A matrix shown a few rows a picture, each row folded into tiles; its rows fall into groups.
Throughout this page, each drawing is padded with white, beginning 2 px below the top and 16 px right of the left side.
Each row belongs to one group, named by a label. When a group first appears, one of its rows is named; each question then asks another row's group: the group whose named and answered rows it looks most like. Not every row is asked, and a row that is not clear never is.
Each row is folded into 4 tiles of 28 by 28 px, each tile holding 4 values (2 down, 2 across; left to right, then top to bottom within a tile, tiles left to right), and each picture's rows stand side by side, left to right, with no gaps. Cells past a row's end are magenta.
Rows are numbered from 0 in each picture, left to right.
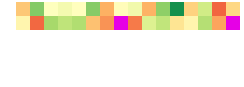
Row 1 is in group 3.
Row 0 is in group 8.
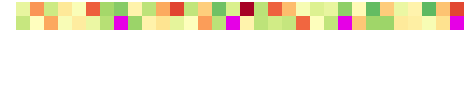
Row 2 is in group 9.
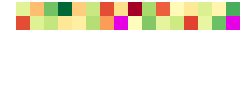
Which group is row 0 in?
3
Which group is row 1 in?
9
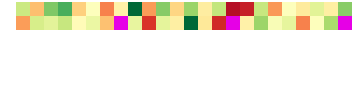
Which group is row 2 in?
9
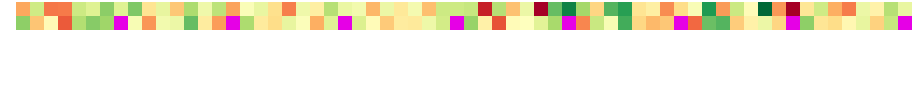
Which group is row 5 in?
3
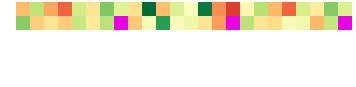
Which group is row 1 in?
8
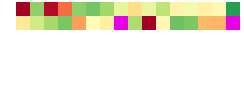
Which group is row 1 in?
8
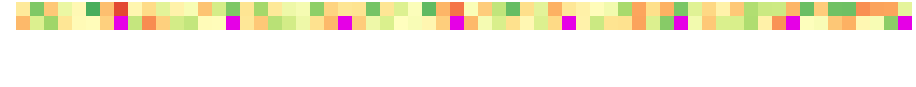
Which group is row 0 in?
8
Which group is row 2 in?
8
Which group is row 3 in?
8
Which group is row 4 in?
3
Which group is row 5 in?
9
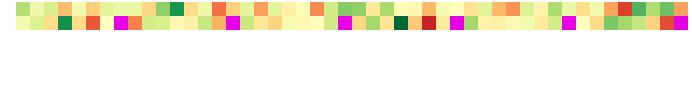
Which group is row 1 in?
3
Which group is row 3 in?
3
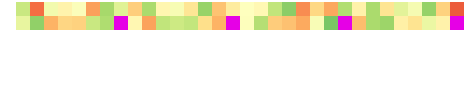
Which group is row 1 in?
8
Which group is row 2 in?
9
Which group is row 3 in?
8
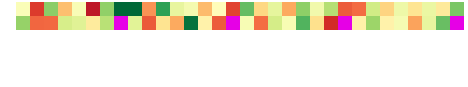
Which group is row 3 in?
9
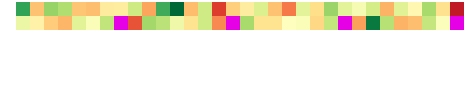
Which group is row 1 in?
3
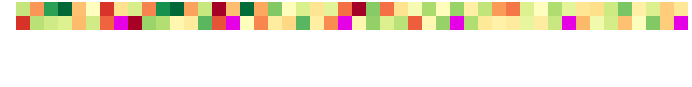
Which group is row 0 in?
3
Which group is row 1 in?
3
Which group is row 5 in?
3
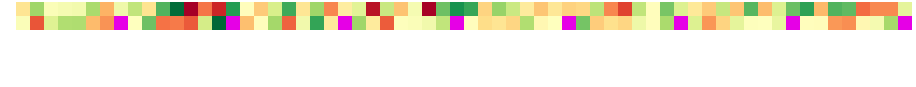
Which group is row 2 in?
3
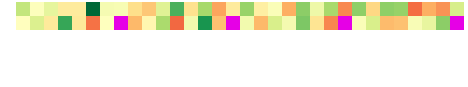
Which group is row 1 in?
3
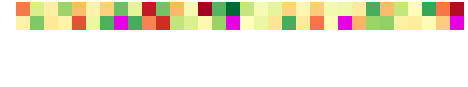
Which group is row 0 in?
9
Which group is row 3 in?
8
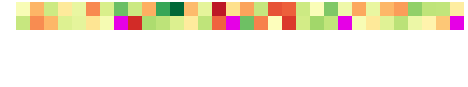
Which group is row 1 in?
3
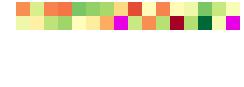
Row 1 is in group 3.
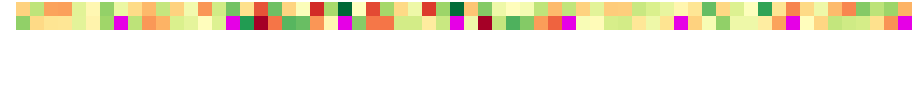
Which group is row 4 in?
8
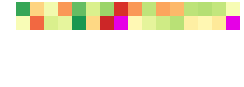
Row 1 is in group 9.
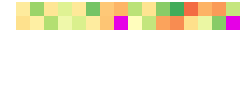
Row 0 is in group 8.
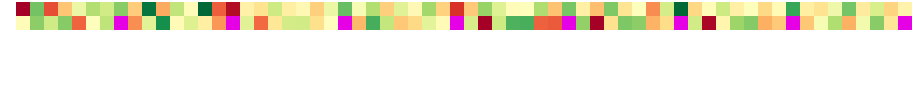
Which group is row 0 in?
9
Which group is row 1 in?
8
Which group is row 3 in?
8
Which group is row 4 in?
8
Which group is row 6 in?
8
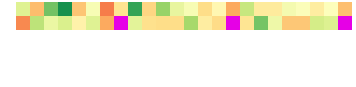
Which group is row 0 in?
3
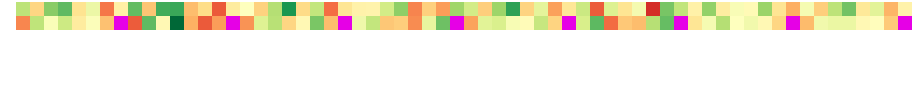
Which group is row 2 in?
3
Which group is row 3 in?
9
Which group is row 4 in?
3
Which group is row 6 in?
8
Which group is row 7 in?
3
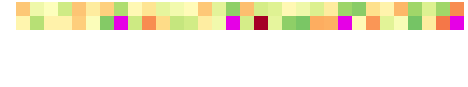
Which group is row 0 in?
9
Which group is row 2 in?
8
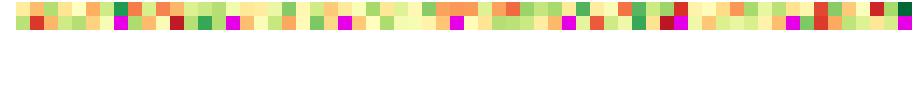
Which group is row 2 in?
3
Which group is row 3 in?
8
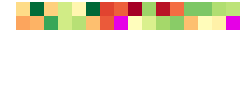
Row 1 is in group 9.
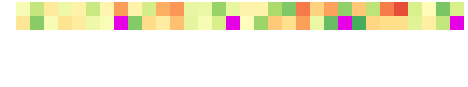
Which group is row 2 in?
9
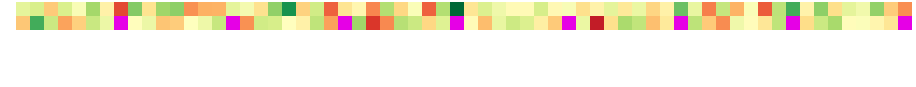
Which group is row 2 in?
3
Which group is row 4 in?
8
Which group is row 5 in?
8
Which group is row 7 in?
8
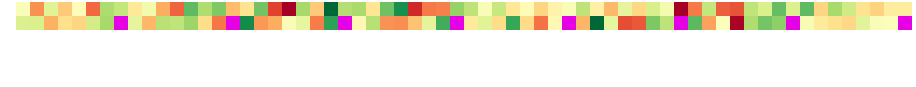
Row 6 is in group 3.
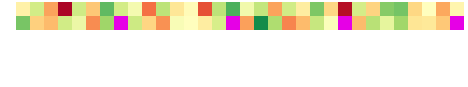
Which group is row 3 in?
3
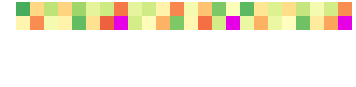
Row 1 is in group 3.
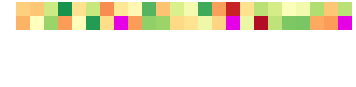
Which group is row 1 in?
8
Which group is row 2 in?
8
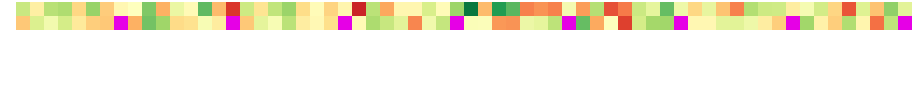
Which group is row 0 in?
3
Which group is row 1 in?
8
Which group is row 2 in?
3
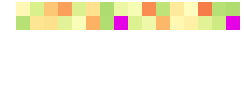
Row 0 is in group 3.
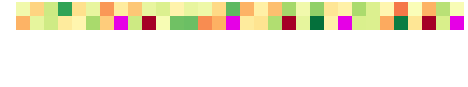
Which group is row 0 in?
3
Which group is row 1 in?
8
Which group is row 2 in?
3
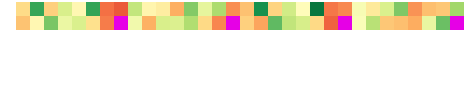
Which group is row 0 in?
8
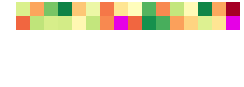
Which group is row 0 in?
3
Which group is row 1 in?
8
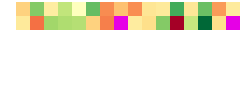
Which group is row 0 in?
8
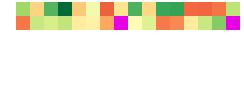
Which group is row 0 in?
3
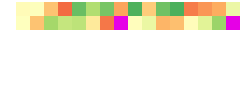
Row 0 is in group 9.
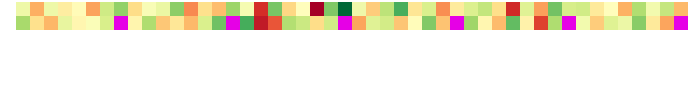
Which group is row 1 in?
9
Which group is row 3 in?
3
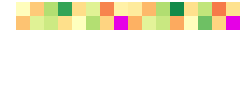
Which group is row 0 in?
3
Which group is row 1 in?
3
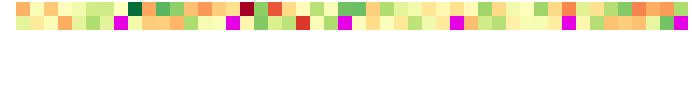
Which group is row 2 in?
9
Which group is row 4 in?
8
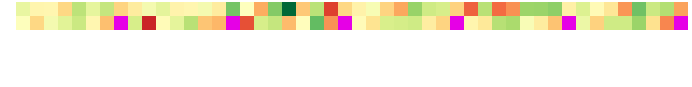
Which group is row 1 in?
8
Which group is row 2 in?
3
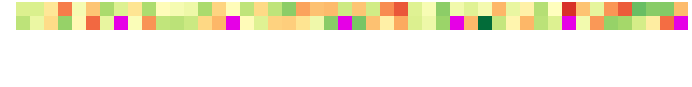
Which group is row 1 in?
8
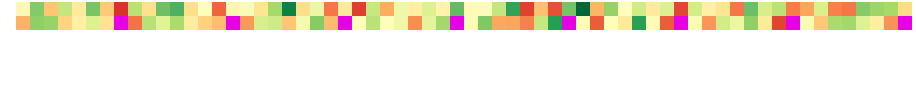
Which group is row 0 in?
8
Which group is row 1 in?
3
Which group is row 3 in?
9
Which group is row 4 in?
9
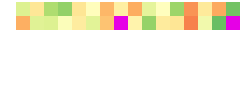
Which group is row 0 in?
3
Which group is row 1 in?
9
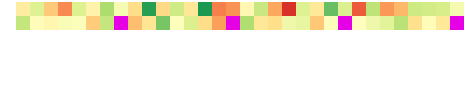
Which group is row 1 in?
8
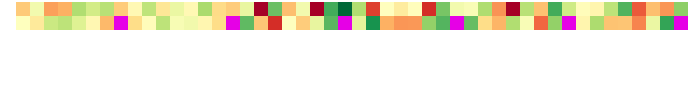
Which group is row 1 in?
8
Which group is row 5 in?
9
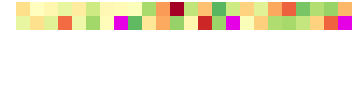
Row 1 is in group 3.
